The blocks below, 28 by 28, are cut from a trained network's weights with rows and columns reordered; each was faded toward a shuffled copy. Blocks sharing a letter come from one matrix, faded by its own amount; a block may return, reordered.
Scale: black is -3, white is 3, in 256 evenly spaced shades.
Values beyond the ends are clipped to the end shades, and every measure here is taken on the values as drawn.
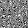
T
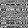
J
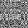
J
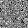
T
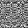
J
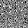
T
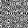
J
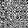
J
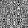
J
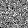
T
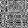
J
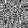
J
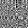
J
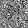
T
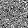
T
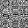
J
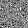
T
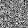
T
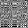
J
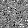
T
